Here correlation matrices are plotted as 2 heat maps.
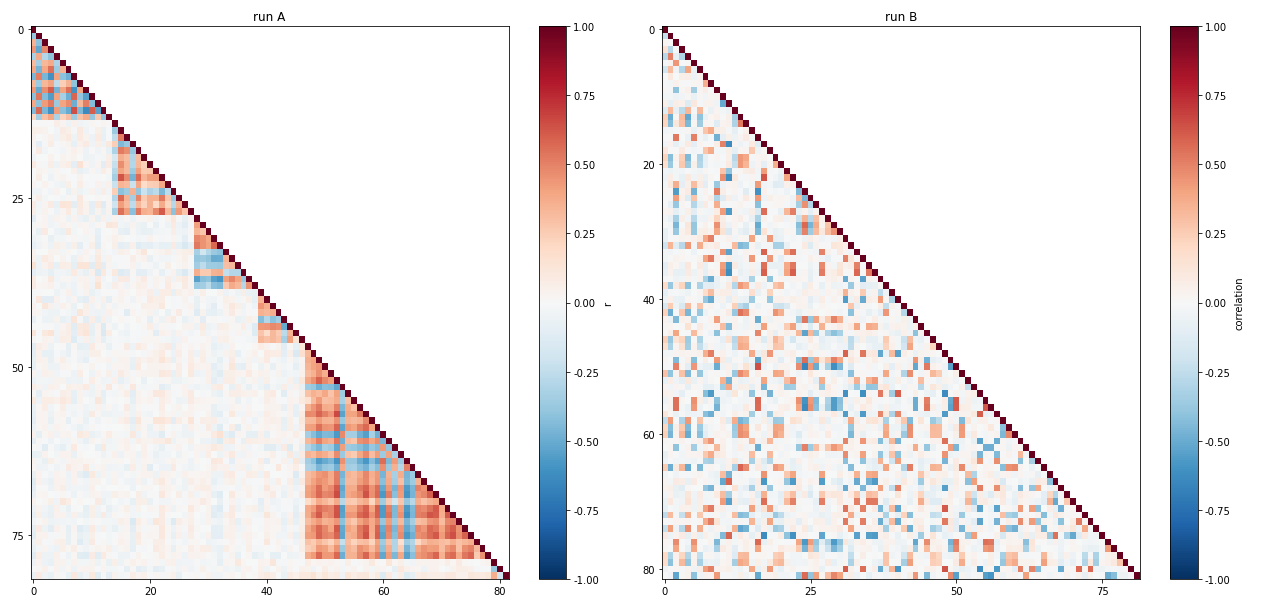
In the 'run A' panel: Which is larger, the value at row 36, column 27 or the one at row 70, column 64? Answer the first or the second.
the first
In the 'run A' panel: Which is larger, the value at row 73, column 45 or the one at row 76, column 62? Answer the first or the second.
the first
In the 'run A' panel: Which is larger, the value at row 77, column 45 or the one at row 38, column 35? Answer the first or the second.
the second
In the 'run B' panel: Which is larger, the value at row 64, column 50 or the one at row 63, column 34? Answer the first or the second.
the second
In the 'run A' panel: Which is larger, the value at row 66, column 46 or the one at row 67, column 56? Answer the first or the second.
the second
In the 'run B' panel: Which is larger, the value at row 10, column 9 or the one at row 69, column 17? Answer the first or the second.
the second
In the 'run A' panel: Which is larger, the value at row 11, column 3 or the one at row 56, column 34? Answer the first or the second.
the first
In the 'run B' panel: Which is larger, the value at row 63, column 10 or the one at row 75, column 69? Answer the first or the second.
the first
